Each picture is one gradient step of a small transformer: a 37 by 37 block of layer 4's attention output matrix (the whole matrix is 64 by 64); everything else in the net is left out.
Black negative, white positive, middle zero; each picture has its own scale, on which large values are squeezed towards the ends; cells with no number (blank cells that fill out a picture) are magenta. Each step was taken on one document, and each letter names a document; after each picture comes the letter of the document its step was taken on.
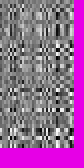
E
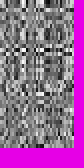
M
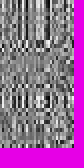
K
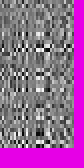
K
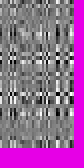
E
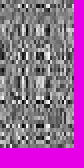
K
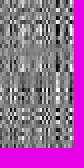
E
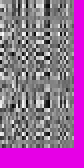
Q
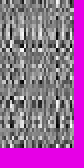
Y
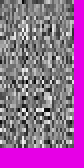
M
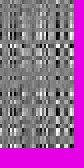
E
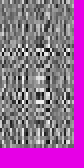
K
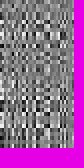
Q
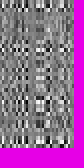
K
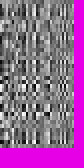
Q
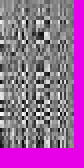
Q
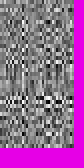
M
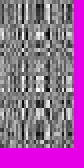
K
